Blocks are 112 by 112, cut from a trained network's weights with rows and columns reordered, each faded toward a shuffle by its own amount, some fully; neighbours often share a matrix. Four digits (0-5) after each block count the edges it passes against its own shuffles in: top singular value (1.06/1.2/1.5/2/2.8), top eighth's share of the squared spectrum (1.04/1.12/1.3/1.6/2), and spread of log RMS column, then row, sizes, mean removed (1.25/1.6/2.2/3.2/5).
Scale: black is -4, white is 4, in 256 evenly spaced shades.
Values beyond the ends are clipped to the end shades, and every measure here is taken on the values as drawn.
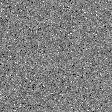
0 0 0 0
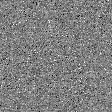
0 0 0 0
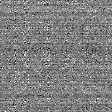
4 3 3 2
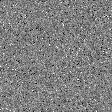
0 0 0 0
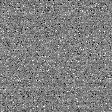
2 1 1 1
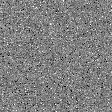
0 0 0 0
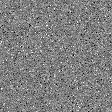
0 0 0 0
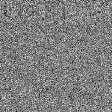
3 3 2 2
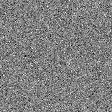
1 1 0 0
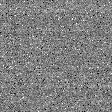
1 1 0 0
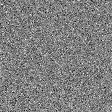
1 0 0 0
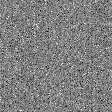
1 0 0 0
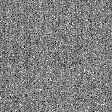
2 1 0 0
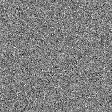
2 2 0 0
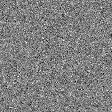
2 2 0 0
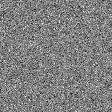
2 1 0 0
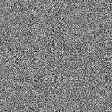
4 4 2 2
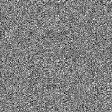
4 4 2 2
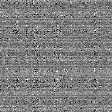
4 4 3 2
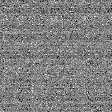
3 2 2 1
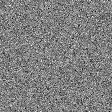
1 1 0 0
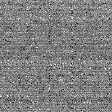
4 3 2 1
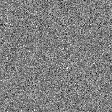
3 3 1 1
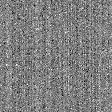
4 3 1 2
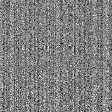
4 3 1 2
